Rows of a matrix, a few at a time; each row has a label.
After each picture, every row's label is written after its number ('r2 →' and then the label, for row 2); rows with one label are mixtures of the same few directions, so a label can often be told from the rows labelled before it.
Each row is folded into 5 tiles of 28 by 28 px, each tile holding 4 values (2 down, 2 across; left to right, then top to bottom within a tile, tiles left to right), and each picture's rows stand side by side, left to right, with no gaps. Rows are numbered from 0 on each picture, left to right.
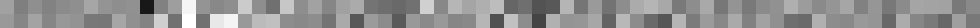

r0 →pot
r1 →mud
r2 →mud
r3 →mud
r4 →pot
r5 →pot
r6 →pot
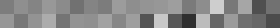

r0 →pot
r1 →pot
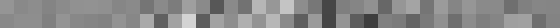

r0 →pot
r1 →pot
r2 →mud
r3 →pot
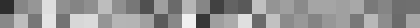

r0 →mud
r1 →pot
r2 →mud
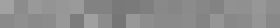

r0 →mud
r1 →mud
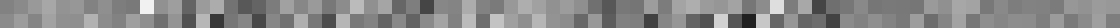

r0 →mud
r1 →mud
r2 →pot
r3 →mud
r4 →mud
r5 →pot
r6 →mud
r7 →mud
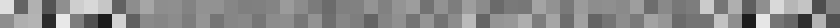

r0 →pot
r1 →mud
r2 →mud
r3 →pot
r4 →pot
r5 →pot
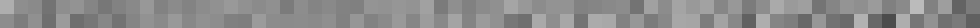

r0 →mud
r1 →pot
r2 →mud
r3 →pot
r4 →pot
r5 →pot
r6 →pot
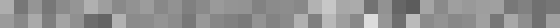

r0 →pot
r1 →pot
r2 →mud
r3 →mud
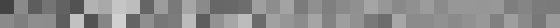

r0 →mud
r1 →pot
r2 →pot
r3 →mud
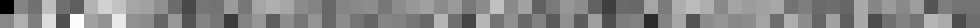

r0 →mud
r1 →mud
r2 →mud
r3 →pot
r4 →mud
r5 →mud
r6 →pot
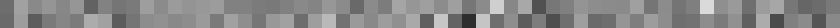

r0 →pot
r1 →mud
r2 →pot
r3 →pot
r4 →pot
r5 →mud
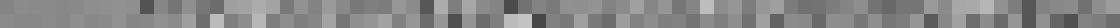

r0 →mud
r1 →mud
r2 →pot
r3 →pot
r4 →pot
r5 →mud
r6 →mud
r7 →mud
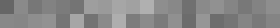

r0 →mud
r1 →mud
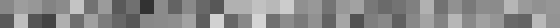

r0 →pot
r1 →mud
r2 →mud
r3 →pot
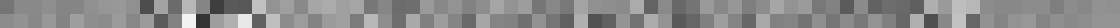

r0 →mud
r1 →pot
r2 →mud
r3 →pot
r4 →pot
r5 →pot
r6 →mud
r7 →pot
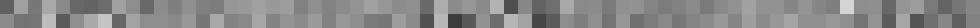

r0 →pot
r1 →mud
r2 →pot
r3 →pot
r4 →mud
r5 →mud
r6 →mud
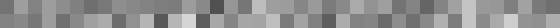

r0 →pot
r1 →pot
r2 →pot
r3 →mud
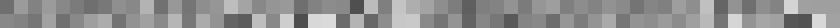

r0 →pot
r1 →pot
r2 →pot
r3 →mud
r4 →pot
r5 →pot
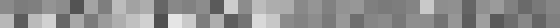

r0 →pot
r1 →pot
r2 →mud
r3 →mud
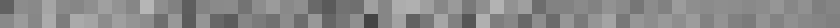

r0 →mud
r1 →mud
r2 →mud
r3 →pot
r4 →pot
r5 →pot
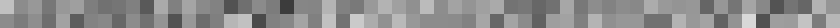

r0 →mud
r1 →pot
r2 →mud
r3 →mud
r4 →pot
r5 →pot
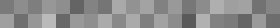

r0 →pot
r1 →pot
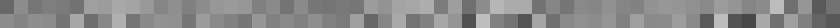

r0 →mud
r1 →pot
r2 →mud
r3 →pot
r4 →mud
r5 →pot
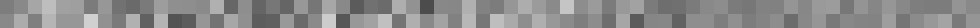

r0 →mud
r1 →pot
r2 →pot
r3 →mud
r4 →mud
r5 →mud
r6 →pot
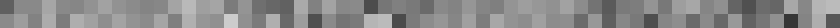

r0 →mud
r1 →mud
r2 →pot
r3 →mud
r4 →mud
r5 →mud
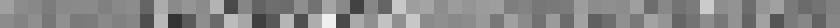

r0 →mud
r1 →pot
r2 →pot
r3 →mud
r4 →pot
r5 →mud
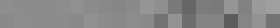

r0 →mud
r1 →mud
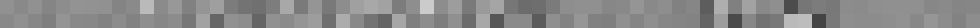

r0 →pot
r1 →mud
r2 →pot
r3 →mud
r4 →pot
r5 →pot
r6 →mud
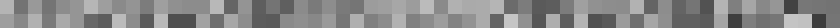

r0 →pot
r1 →pot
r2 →mud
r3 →mud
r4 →pot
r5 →pot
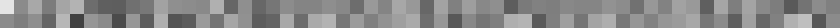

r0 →mud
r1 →pot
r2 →pot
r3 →pot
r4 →pot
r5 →pot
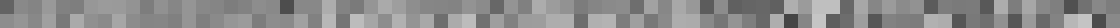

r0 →mud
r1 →pot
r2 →mud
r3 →pot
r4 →pot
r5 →mud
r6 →pot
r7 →pot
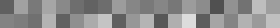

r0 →pot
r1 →pot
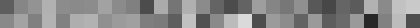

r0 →mud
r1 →pot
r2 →mud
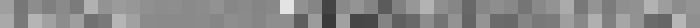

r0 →pot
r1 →mud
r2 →mud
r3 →mud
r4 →pot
